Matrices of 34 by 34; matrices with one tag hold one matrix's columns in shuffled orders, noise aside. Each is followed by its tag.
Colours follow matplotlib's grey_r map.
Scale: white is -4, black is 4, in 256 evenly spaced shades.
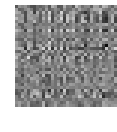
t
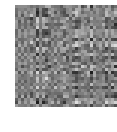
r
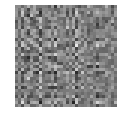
r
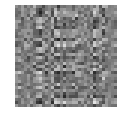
r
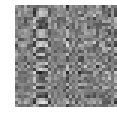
r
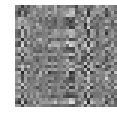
r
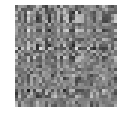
t
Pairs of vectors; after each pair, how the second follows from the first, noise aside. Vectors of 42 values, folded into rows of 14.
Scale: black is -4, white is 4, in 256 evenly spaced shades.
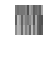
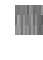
shrunk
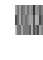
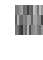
shuffled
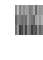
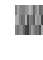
shuffled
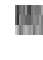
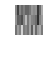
shuffled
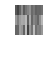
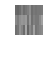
shrunk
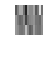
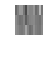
shrunk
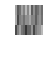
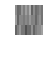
shrunk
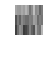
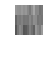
shrunk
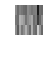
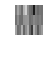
shuffled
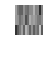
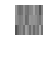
shrunk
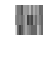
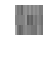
shrunk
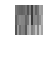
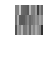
shuffled
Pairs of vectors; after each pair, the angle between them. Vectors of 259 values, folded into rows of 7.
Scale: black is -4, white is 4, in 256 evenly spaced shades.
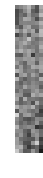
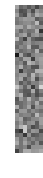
orthogonal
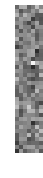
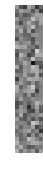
nearly opposite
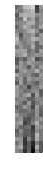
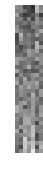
nearly opposite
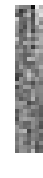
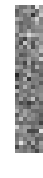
partly aligned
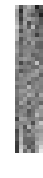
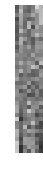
nearly opposite
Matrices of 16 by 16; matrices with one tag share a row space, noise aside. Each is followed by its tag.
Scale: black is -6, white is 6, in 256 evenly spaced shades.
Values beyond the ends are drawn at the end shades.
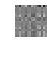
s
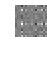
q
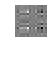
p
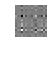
q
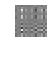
q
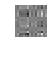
p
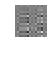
p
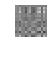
s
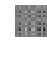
s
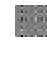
q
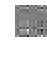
p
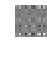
s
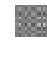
s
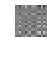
s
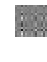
q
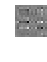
p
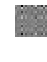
q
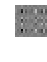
q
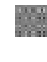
s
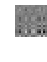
s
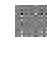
q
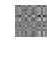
s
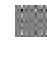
q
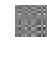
s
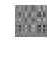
s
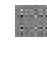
q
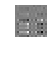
p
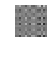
s
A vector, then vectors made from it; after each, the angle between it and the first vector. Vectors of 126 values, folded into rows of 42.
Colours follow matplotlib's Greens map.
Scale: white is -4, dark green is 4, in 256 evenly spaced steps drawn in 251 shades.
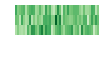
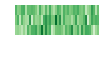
nearly parallel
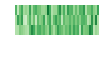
partly aligned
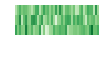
partly opposed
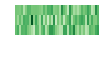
partly opposed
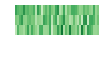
partly aligned
